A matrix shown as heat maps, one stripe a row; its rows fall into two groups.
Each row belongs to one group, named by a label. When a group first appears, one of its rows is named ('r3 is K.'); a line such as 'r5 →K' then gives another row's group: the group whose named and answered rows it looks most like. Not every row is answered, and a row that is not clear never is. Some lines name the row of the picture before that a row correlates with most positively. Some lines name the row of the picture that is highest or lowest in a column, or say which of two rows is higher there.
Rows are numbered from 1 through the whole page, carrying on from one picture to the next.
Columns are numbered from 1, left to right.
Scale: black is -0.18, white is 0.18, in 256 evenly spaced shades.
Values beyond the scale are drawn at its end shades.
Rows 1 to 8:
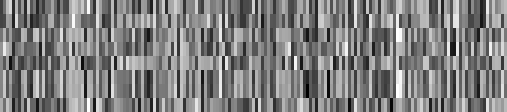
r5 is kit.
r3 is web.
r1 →kit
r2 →kit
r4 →web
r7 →web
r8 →kit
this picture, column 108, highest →2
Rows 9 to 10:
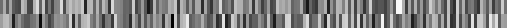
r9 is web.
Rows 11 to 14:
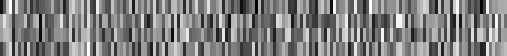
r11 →kit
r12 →web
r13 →web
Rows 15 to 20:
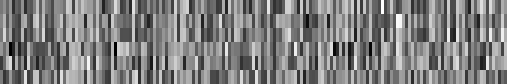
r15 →web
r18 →kit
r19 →kit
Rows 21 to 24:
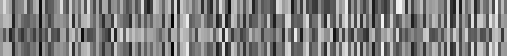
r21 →web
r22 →web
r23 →kit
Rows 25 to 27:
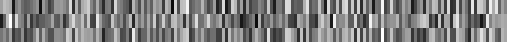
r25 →web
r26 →kit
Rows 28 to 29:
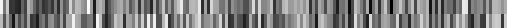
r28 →kit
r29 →kit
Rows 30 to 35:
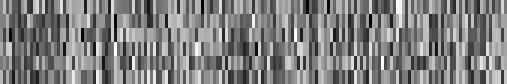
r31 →kit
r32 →kit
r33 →kit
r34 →web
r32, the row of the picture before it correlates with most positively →29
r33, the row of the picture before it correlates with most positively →29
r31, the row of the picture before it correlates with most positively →28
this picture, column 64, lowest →34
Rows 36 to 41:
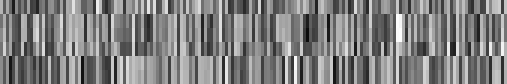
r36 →kit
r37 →web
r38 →web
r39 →web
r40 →kit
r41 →kit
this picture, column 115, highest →39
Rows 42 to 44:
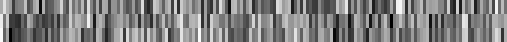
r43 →kit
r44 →kit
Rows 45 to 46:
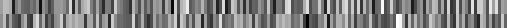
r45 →web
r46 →web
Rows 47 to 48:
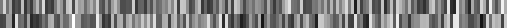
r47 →web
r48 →kit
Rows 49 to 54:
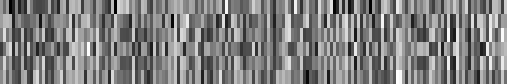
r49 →kit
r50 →web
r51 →web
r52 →kit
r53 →web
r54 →web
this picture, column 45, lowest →52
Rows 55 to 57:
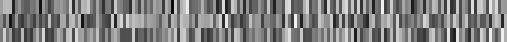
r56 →kit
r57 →web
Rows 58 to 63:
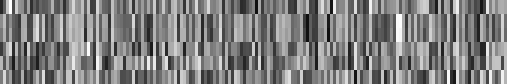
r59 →web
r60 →web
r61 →kit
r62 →kit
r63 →web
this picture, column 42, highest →61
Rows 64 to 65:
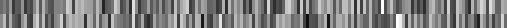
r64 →web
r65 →web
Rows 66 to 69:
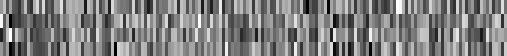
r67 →kit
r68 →kit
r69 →kit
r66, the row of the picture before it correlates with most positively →65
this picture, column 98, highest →67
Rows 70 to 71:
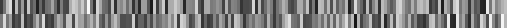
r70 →kit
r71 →web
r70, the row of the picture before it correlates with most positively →68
